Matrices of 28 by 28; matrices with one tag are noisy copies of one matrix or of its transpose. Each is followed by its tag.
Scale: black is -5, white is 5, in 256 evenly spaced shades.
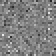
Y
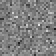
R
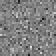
R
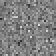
R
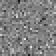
R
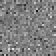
Y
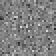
R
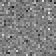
Y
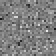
R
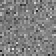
Y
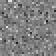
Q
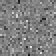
R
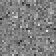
R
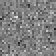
R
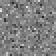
Q
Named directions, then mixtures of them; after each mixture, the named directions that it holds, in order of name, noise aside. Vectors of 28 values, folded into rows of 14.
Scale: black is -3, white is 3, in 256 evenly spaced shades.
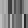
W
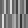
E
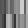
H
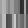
H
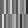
E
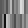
E, H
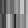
H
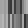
W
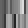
H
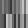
H, W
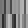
E, H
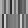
E, H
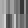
H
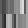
H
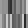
H, W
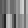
H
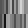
E, H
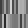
E, H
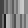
E, H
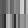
H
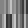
H, W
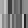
W
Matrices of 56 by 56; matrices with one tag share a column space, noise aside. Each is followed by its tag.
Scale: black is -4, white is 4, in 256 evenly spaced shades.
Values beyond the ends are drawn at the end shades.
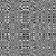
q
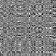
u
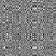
q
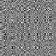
q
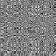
u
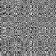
u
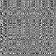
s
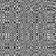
q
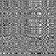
s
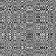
q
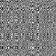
q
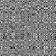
q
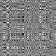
q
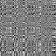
u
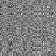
u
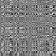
u
